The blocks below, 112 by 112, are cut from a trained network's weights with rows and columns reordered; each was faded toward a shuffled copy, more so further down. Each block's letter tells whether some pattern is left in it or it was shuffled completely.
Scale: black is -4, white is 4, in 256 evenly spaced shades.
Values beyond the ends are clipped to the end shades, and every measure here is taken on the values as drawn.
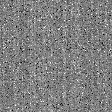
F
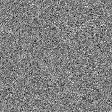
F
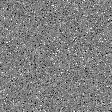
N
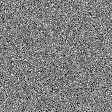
N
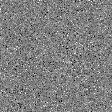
F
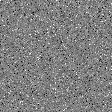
N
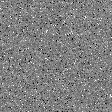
N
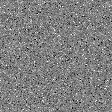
N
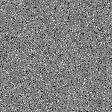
N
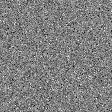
N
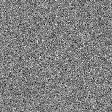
F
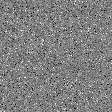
N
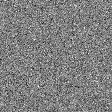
N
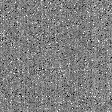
F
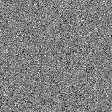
F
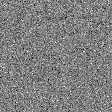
F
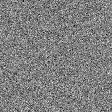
F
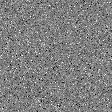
N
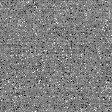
F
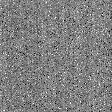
F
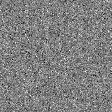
F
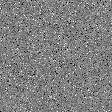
N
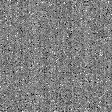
F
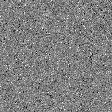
F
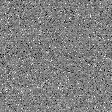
F
